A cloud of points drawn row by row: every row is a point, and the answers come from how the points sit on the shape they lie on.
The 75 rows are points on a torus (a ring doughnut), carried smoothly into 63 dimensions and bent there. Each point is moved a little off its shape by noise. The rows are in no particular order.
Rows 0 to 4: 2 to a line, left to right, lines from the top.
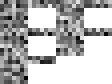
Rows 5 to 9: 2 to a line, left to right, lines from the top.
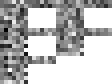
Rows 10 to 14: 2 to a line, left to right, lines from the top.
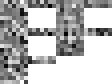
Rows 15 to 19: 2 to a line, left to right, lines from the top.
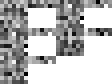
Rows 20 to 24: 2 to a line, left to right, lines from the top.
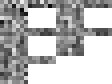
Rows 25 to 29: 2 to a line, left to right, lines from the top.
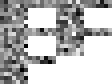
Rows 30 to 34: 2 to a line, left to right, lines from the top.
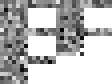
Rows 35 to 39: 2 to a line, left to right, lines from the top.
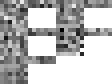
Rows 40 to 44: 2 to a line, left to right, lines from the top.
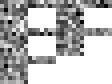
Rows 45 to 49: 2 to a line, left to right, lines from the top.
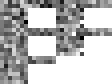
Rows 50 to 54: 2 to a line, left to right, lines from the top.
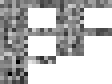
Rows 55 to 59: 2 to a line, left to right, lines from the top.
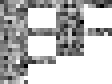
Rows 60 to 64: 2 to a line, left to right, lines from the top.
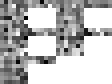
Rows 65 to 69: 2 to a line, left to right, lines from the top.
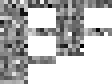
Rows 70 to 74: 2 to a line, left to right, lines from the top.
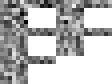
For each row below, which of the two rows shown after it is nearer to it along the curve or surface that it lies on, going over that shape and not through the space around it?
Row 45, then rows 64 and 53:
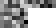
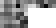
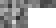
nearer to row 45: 64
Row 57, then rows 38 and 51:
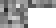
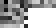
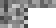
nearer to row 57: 51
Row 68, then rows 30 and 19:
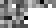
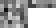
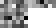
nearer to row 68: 19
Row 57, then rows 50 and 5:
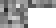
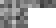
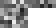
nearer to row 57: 5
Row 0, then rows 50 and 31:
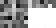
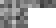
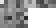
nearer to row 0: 50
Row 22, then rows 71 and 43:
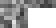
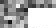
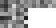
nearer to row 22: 71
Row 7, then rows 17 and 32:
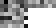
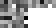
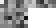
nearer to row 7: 17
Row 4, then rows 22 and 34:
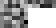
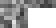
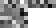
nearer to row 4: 34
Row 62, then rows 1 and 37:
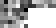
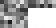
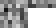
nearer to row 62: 1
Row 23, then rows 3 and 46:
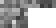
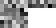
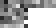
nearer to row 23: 3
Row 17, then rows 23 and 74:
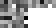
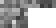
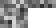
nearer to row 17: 23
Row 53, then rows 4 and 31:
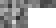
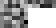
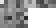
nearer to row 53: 31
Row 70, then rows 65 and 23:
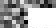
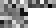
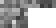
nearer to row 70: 65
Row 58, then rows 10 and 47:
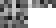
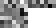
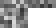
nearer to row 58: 47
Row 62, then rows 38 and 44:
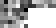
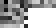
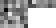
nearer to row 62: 38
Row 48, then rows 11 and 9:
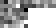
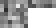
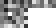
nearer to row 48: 11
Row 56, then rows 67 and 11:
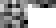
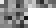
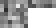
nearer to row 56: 67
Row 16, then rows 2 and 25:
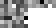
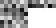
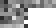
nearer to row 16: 25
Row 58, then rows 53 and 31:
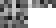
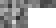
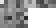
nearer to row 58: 53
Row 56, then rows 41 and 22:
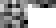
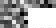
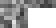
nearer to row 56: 41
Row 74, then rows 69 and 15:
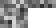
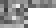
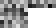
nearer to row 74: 69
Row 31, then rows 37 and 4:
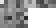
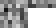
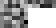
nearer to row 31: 4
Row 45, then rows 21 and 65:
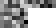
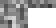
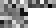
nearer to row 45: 65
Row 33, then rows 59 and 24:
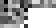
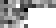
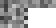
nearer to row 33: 59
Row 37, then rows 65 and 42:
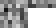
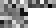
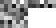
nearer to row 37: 65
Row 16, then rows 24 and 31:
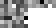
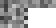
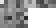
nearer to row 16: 31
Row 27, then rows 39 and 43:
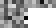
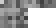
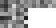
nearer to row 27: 39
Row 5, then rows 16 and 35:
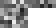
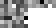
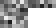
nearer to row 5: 35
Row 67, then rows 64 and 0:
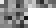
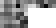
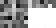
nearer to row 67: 64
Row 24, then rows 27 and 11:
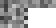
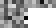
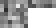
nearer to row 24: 11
